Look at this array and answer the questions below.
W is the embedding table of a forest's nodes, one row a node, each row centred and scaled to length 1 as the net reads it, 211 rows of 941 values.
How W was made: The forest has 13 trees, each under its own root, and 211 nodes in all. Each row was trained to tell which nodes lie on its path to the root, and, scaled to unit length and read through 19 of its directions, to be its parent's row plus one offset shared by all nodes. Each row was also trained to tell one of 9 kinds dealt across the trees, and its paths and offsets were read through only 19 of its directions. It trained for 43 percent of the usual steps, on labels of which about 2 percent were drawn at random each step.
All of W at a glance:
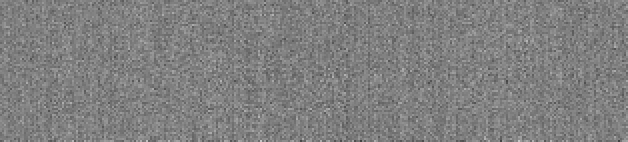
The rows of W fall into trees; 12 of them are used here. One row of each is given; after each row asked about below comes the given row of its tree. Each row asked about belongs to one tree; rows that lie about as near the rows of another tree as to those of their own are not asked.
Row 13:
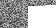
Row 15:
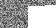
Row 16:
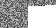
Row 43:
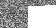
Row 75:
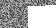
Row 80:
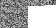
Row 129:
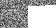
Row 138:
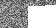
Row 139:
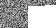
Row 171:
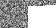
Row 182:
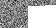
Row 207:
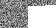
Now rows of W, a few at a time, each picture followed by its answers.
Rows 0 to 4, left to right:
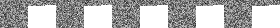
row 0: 129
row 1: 207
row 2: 207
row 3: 182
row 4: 182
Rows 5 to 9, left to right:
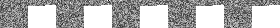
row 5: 139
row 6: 75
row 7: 129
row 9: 43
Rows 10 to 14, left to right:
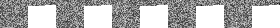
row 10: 171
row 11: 138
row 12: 43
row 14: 171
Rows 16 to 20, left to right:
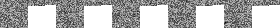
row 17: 138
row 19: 75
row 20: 138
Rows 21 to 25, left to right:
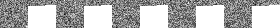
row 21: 43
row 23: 15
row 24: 182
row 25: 43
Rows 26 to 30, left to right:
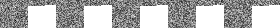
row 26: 182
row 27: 138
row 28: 15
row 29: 182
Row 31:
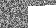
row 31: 171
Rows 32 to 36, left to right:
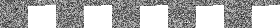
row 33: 138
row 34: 171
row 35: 43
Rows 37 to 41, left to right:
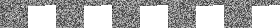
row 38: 16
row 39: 171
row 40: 129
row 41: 207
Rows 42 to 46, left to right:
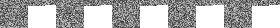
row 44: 139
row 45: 182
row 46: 16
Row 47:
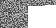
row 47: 15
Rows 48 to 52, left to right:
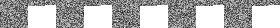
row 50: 182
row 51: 75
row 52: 139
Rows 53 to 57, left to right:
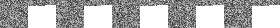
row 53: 139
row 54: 16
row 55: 80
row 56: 182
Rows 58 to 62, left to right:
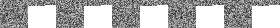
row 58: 75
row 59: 15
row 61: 75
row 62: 138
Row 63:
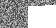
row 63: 207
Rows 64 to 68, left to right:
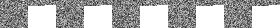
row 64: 182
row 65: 13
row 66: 80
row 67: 15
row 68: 15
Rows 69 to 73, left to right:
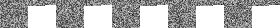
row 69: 75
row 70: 129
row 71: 182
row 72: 138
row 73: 80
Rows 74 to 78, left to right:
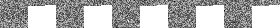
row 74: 75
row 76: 43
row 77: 171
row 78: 138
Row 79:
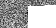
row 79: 43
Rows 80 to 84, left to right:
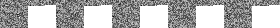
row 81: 13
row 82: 171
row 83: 207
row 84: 75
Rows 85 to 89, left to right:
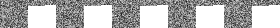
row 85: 16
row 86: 80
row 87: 80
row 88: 129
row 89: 80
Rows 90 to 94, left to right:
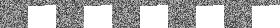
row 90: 15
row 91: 43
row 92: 139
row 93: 129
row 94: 138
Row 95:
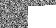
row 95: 13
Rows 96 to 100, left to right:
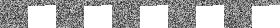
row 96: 75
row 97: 75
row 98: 129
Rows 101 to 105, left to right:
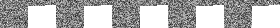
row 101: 15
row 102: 171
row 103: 139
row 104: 139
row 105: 43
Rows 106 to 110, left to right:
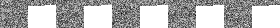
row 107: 75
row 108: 75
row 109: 75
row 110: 139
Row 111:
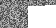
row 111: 139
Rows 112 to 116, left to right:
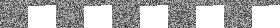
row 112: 171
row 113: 139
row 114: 75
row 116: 171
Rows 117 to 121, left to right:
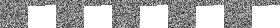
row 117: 75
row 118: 138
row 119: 43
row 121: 15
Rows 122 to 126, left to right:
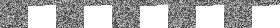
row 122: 13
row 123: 80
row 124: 43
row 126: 207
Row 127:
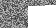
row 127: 182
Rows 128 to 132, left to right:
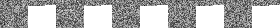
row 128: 13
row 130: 182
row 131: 15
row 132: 138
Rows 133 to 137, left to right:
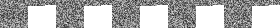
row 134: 129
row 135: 80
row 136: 43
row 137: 43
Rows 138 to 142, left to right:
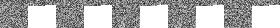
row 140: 43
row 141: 43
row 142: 16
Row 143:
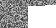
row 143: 15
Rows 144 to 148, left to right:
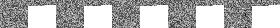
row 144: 171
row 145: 139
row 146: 80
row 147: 139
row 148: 43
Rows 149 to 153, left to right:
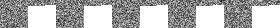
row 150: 16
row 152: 207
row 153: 80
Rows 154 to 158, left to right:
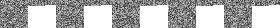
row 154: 80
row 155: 80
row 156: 129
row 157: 139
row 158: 15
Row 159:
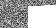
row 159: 182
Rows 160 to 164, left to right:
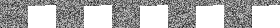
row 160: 80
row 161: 75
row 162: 139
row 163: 43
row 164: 139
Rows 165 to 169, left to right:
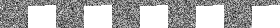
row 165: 139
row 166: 129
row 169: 43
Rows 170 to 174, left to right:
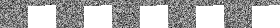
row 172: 80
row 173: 138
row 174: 15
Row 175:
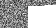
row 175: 15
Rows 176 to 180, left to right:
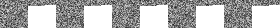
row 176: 182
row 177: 182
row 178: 43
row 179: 182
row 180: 75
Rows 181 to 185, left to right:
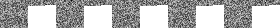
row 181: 129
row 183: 138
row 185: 15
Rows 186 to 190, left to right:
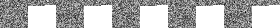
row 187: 75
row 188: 13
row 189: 13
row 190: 75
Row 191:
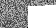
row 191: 129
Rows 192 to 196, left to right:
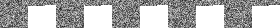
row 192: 13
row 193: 139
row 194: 207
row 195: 16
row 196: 139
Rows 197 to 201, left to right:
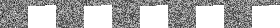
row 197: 139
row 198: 129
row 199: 75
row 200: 80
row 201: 171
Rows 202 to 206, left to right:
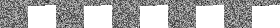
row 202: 139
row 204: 13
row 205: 182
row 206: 182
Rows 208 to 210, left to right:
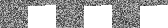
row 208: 43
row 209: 16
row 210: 182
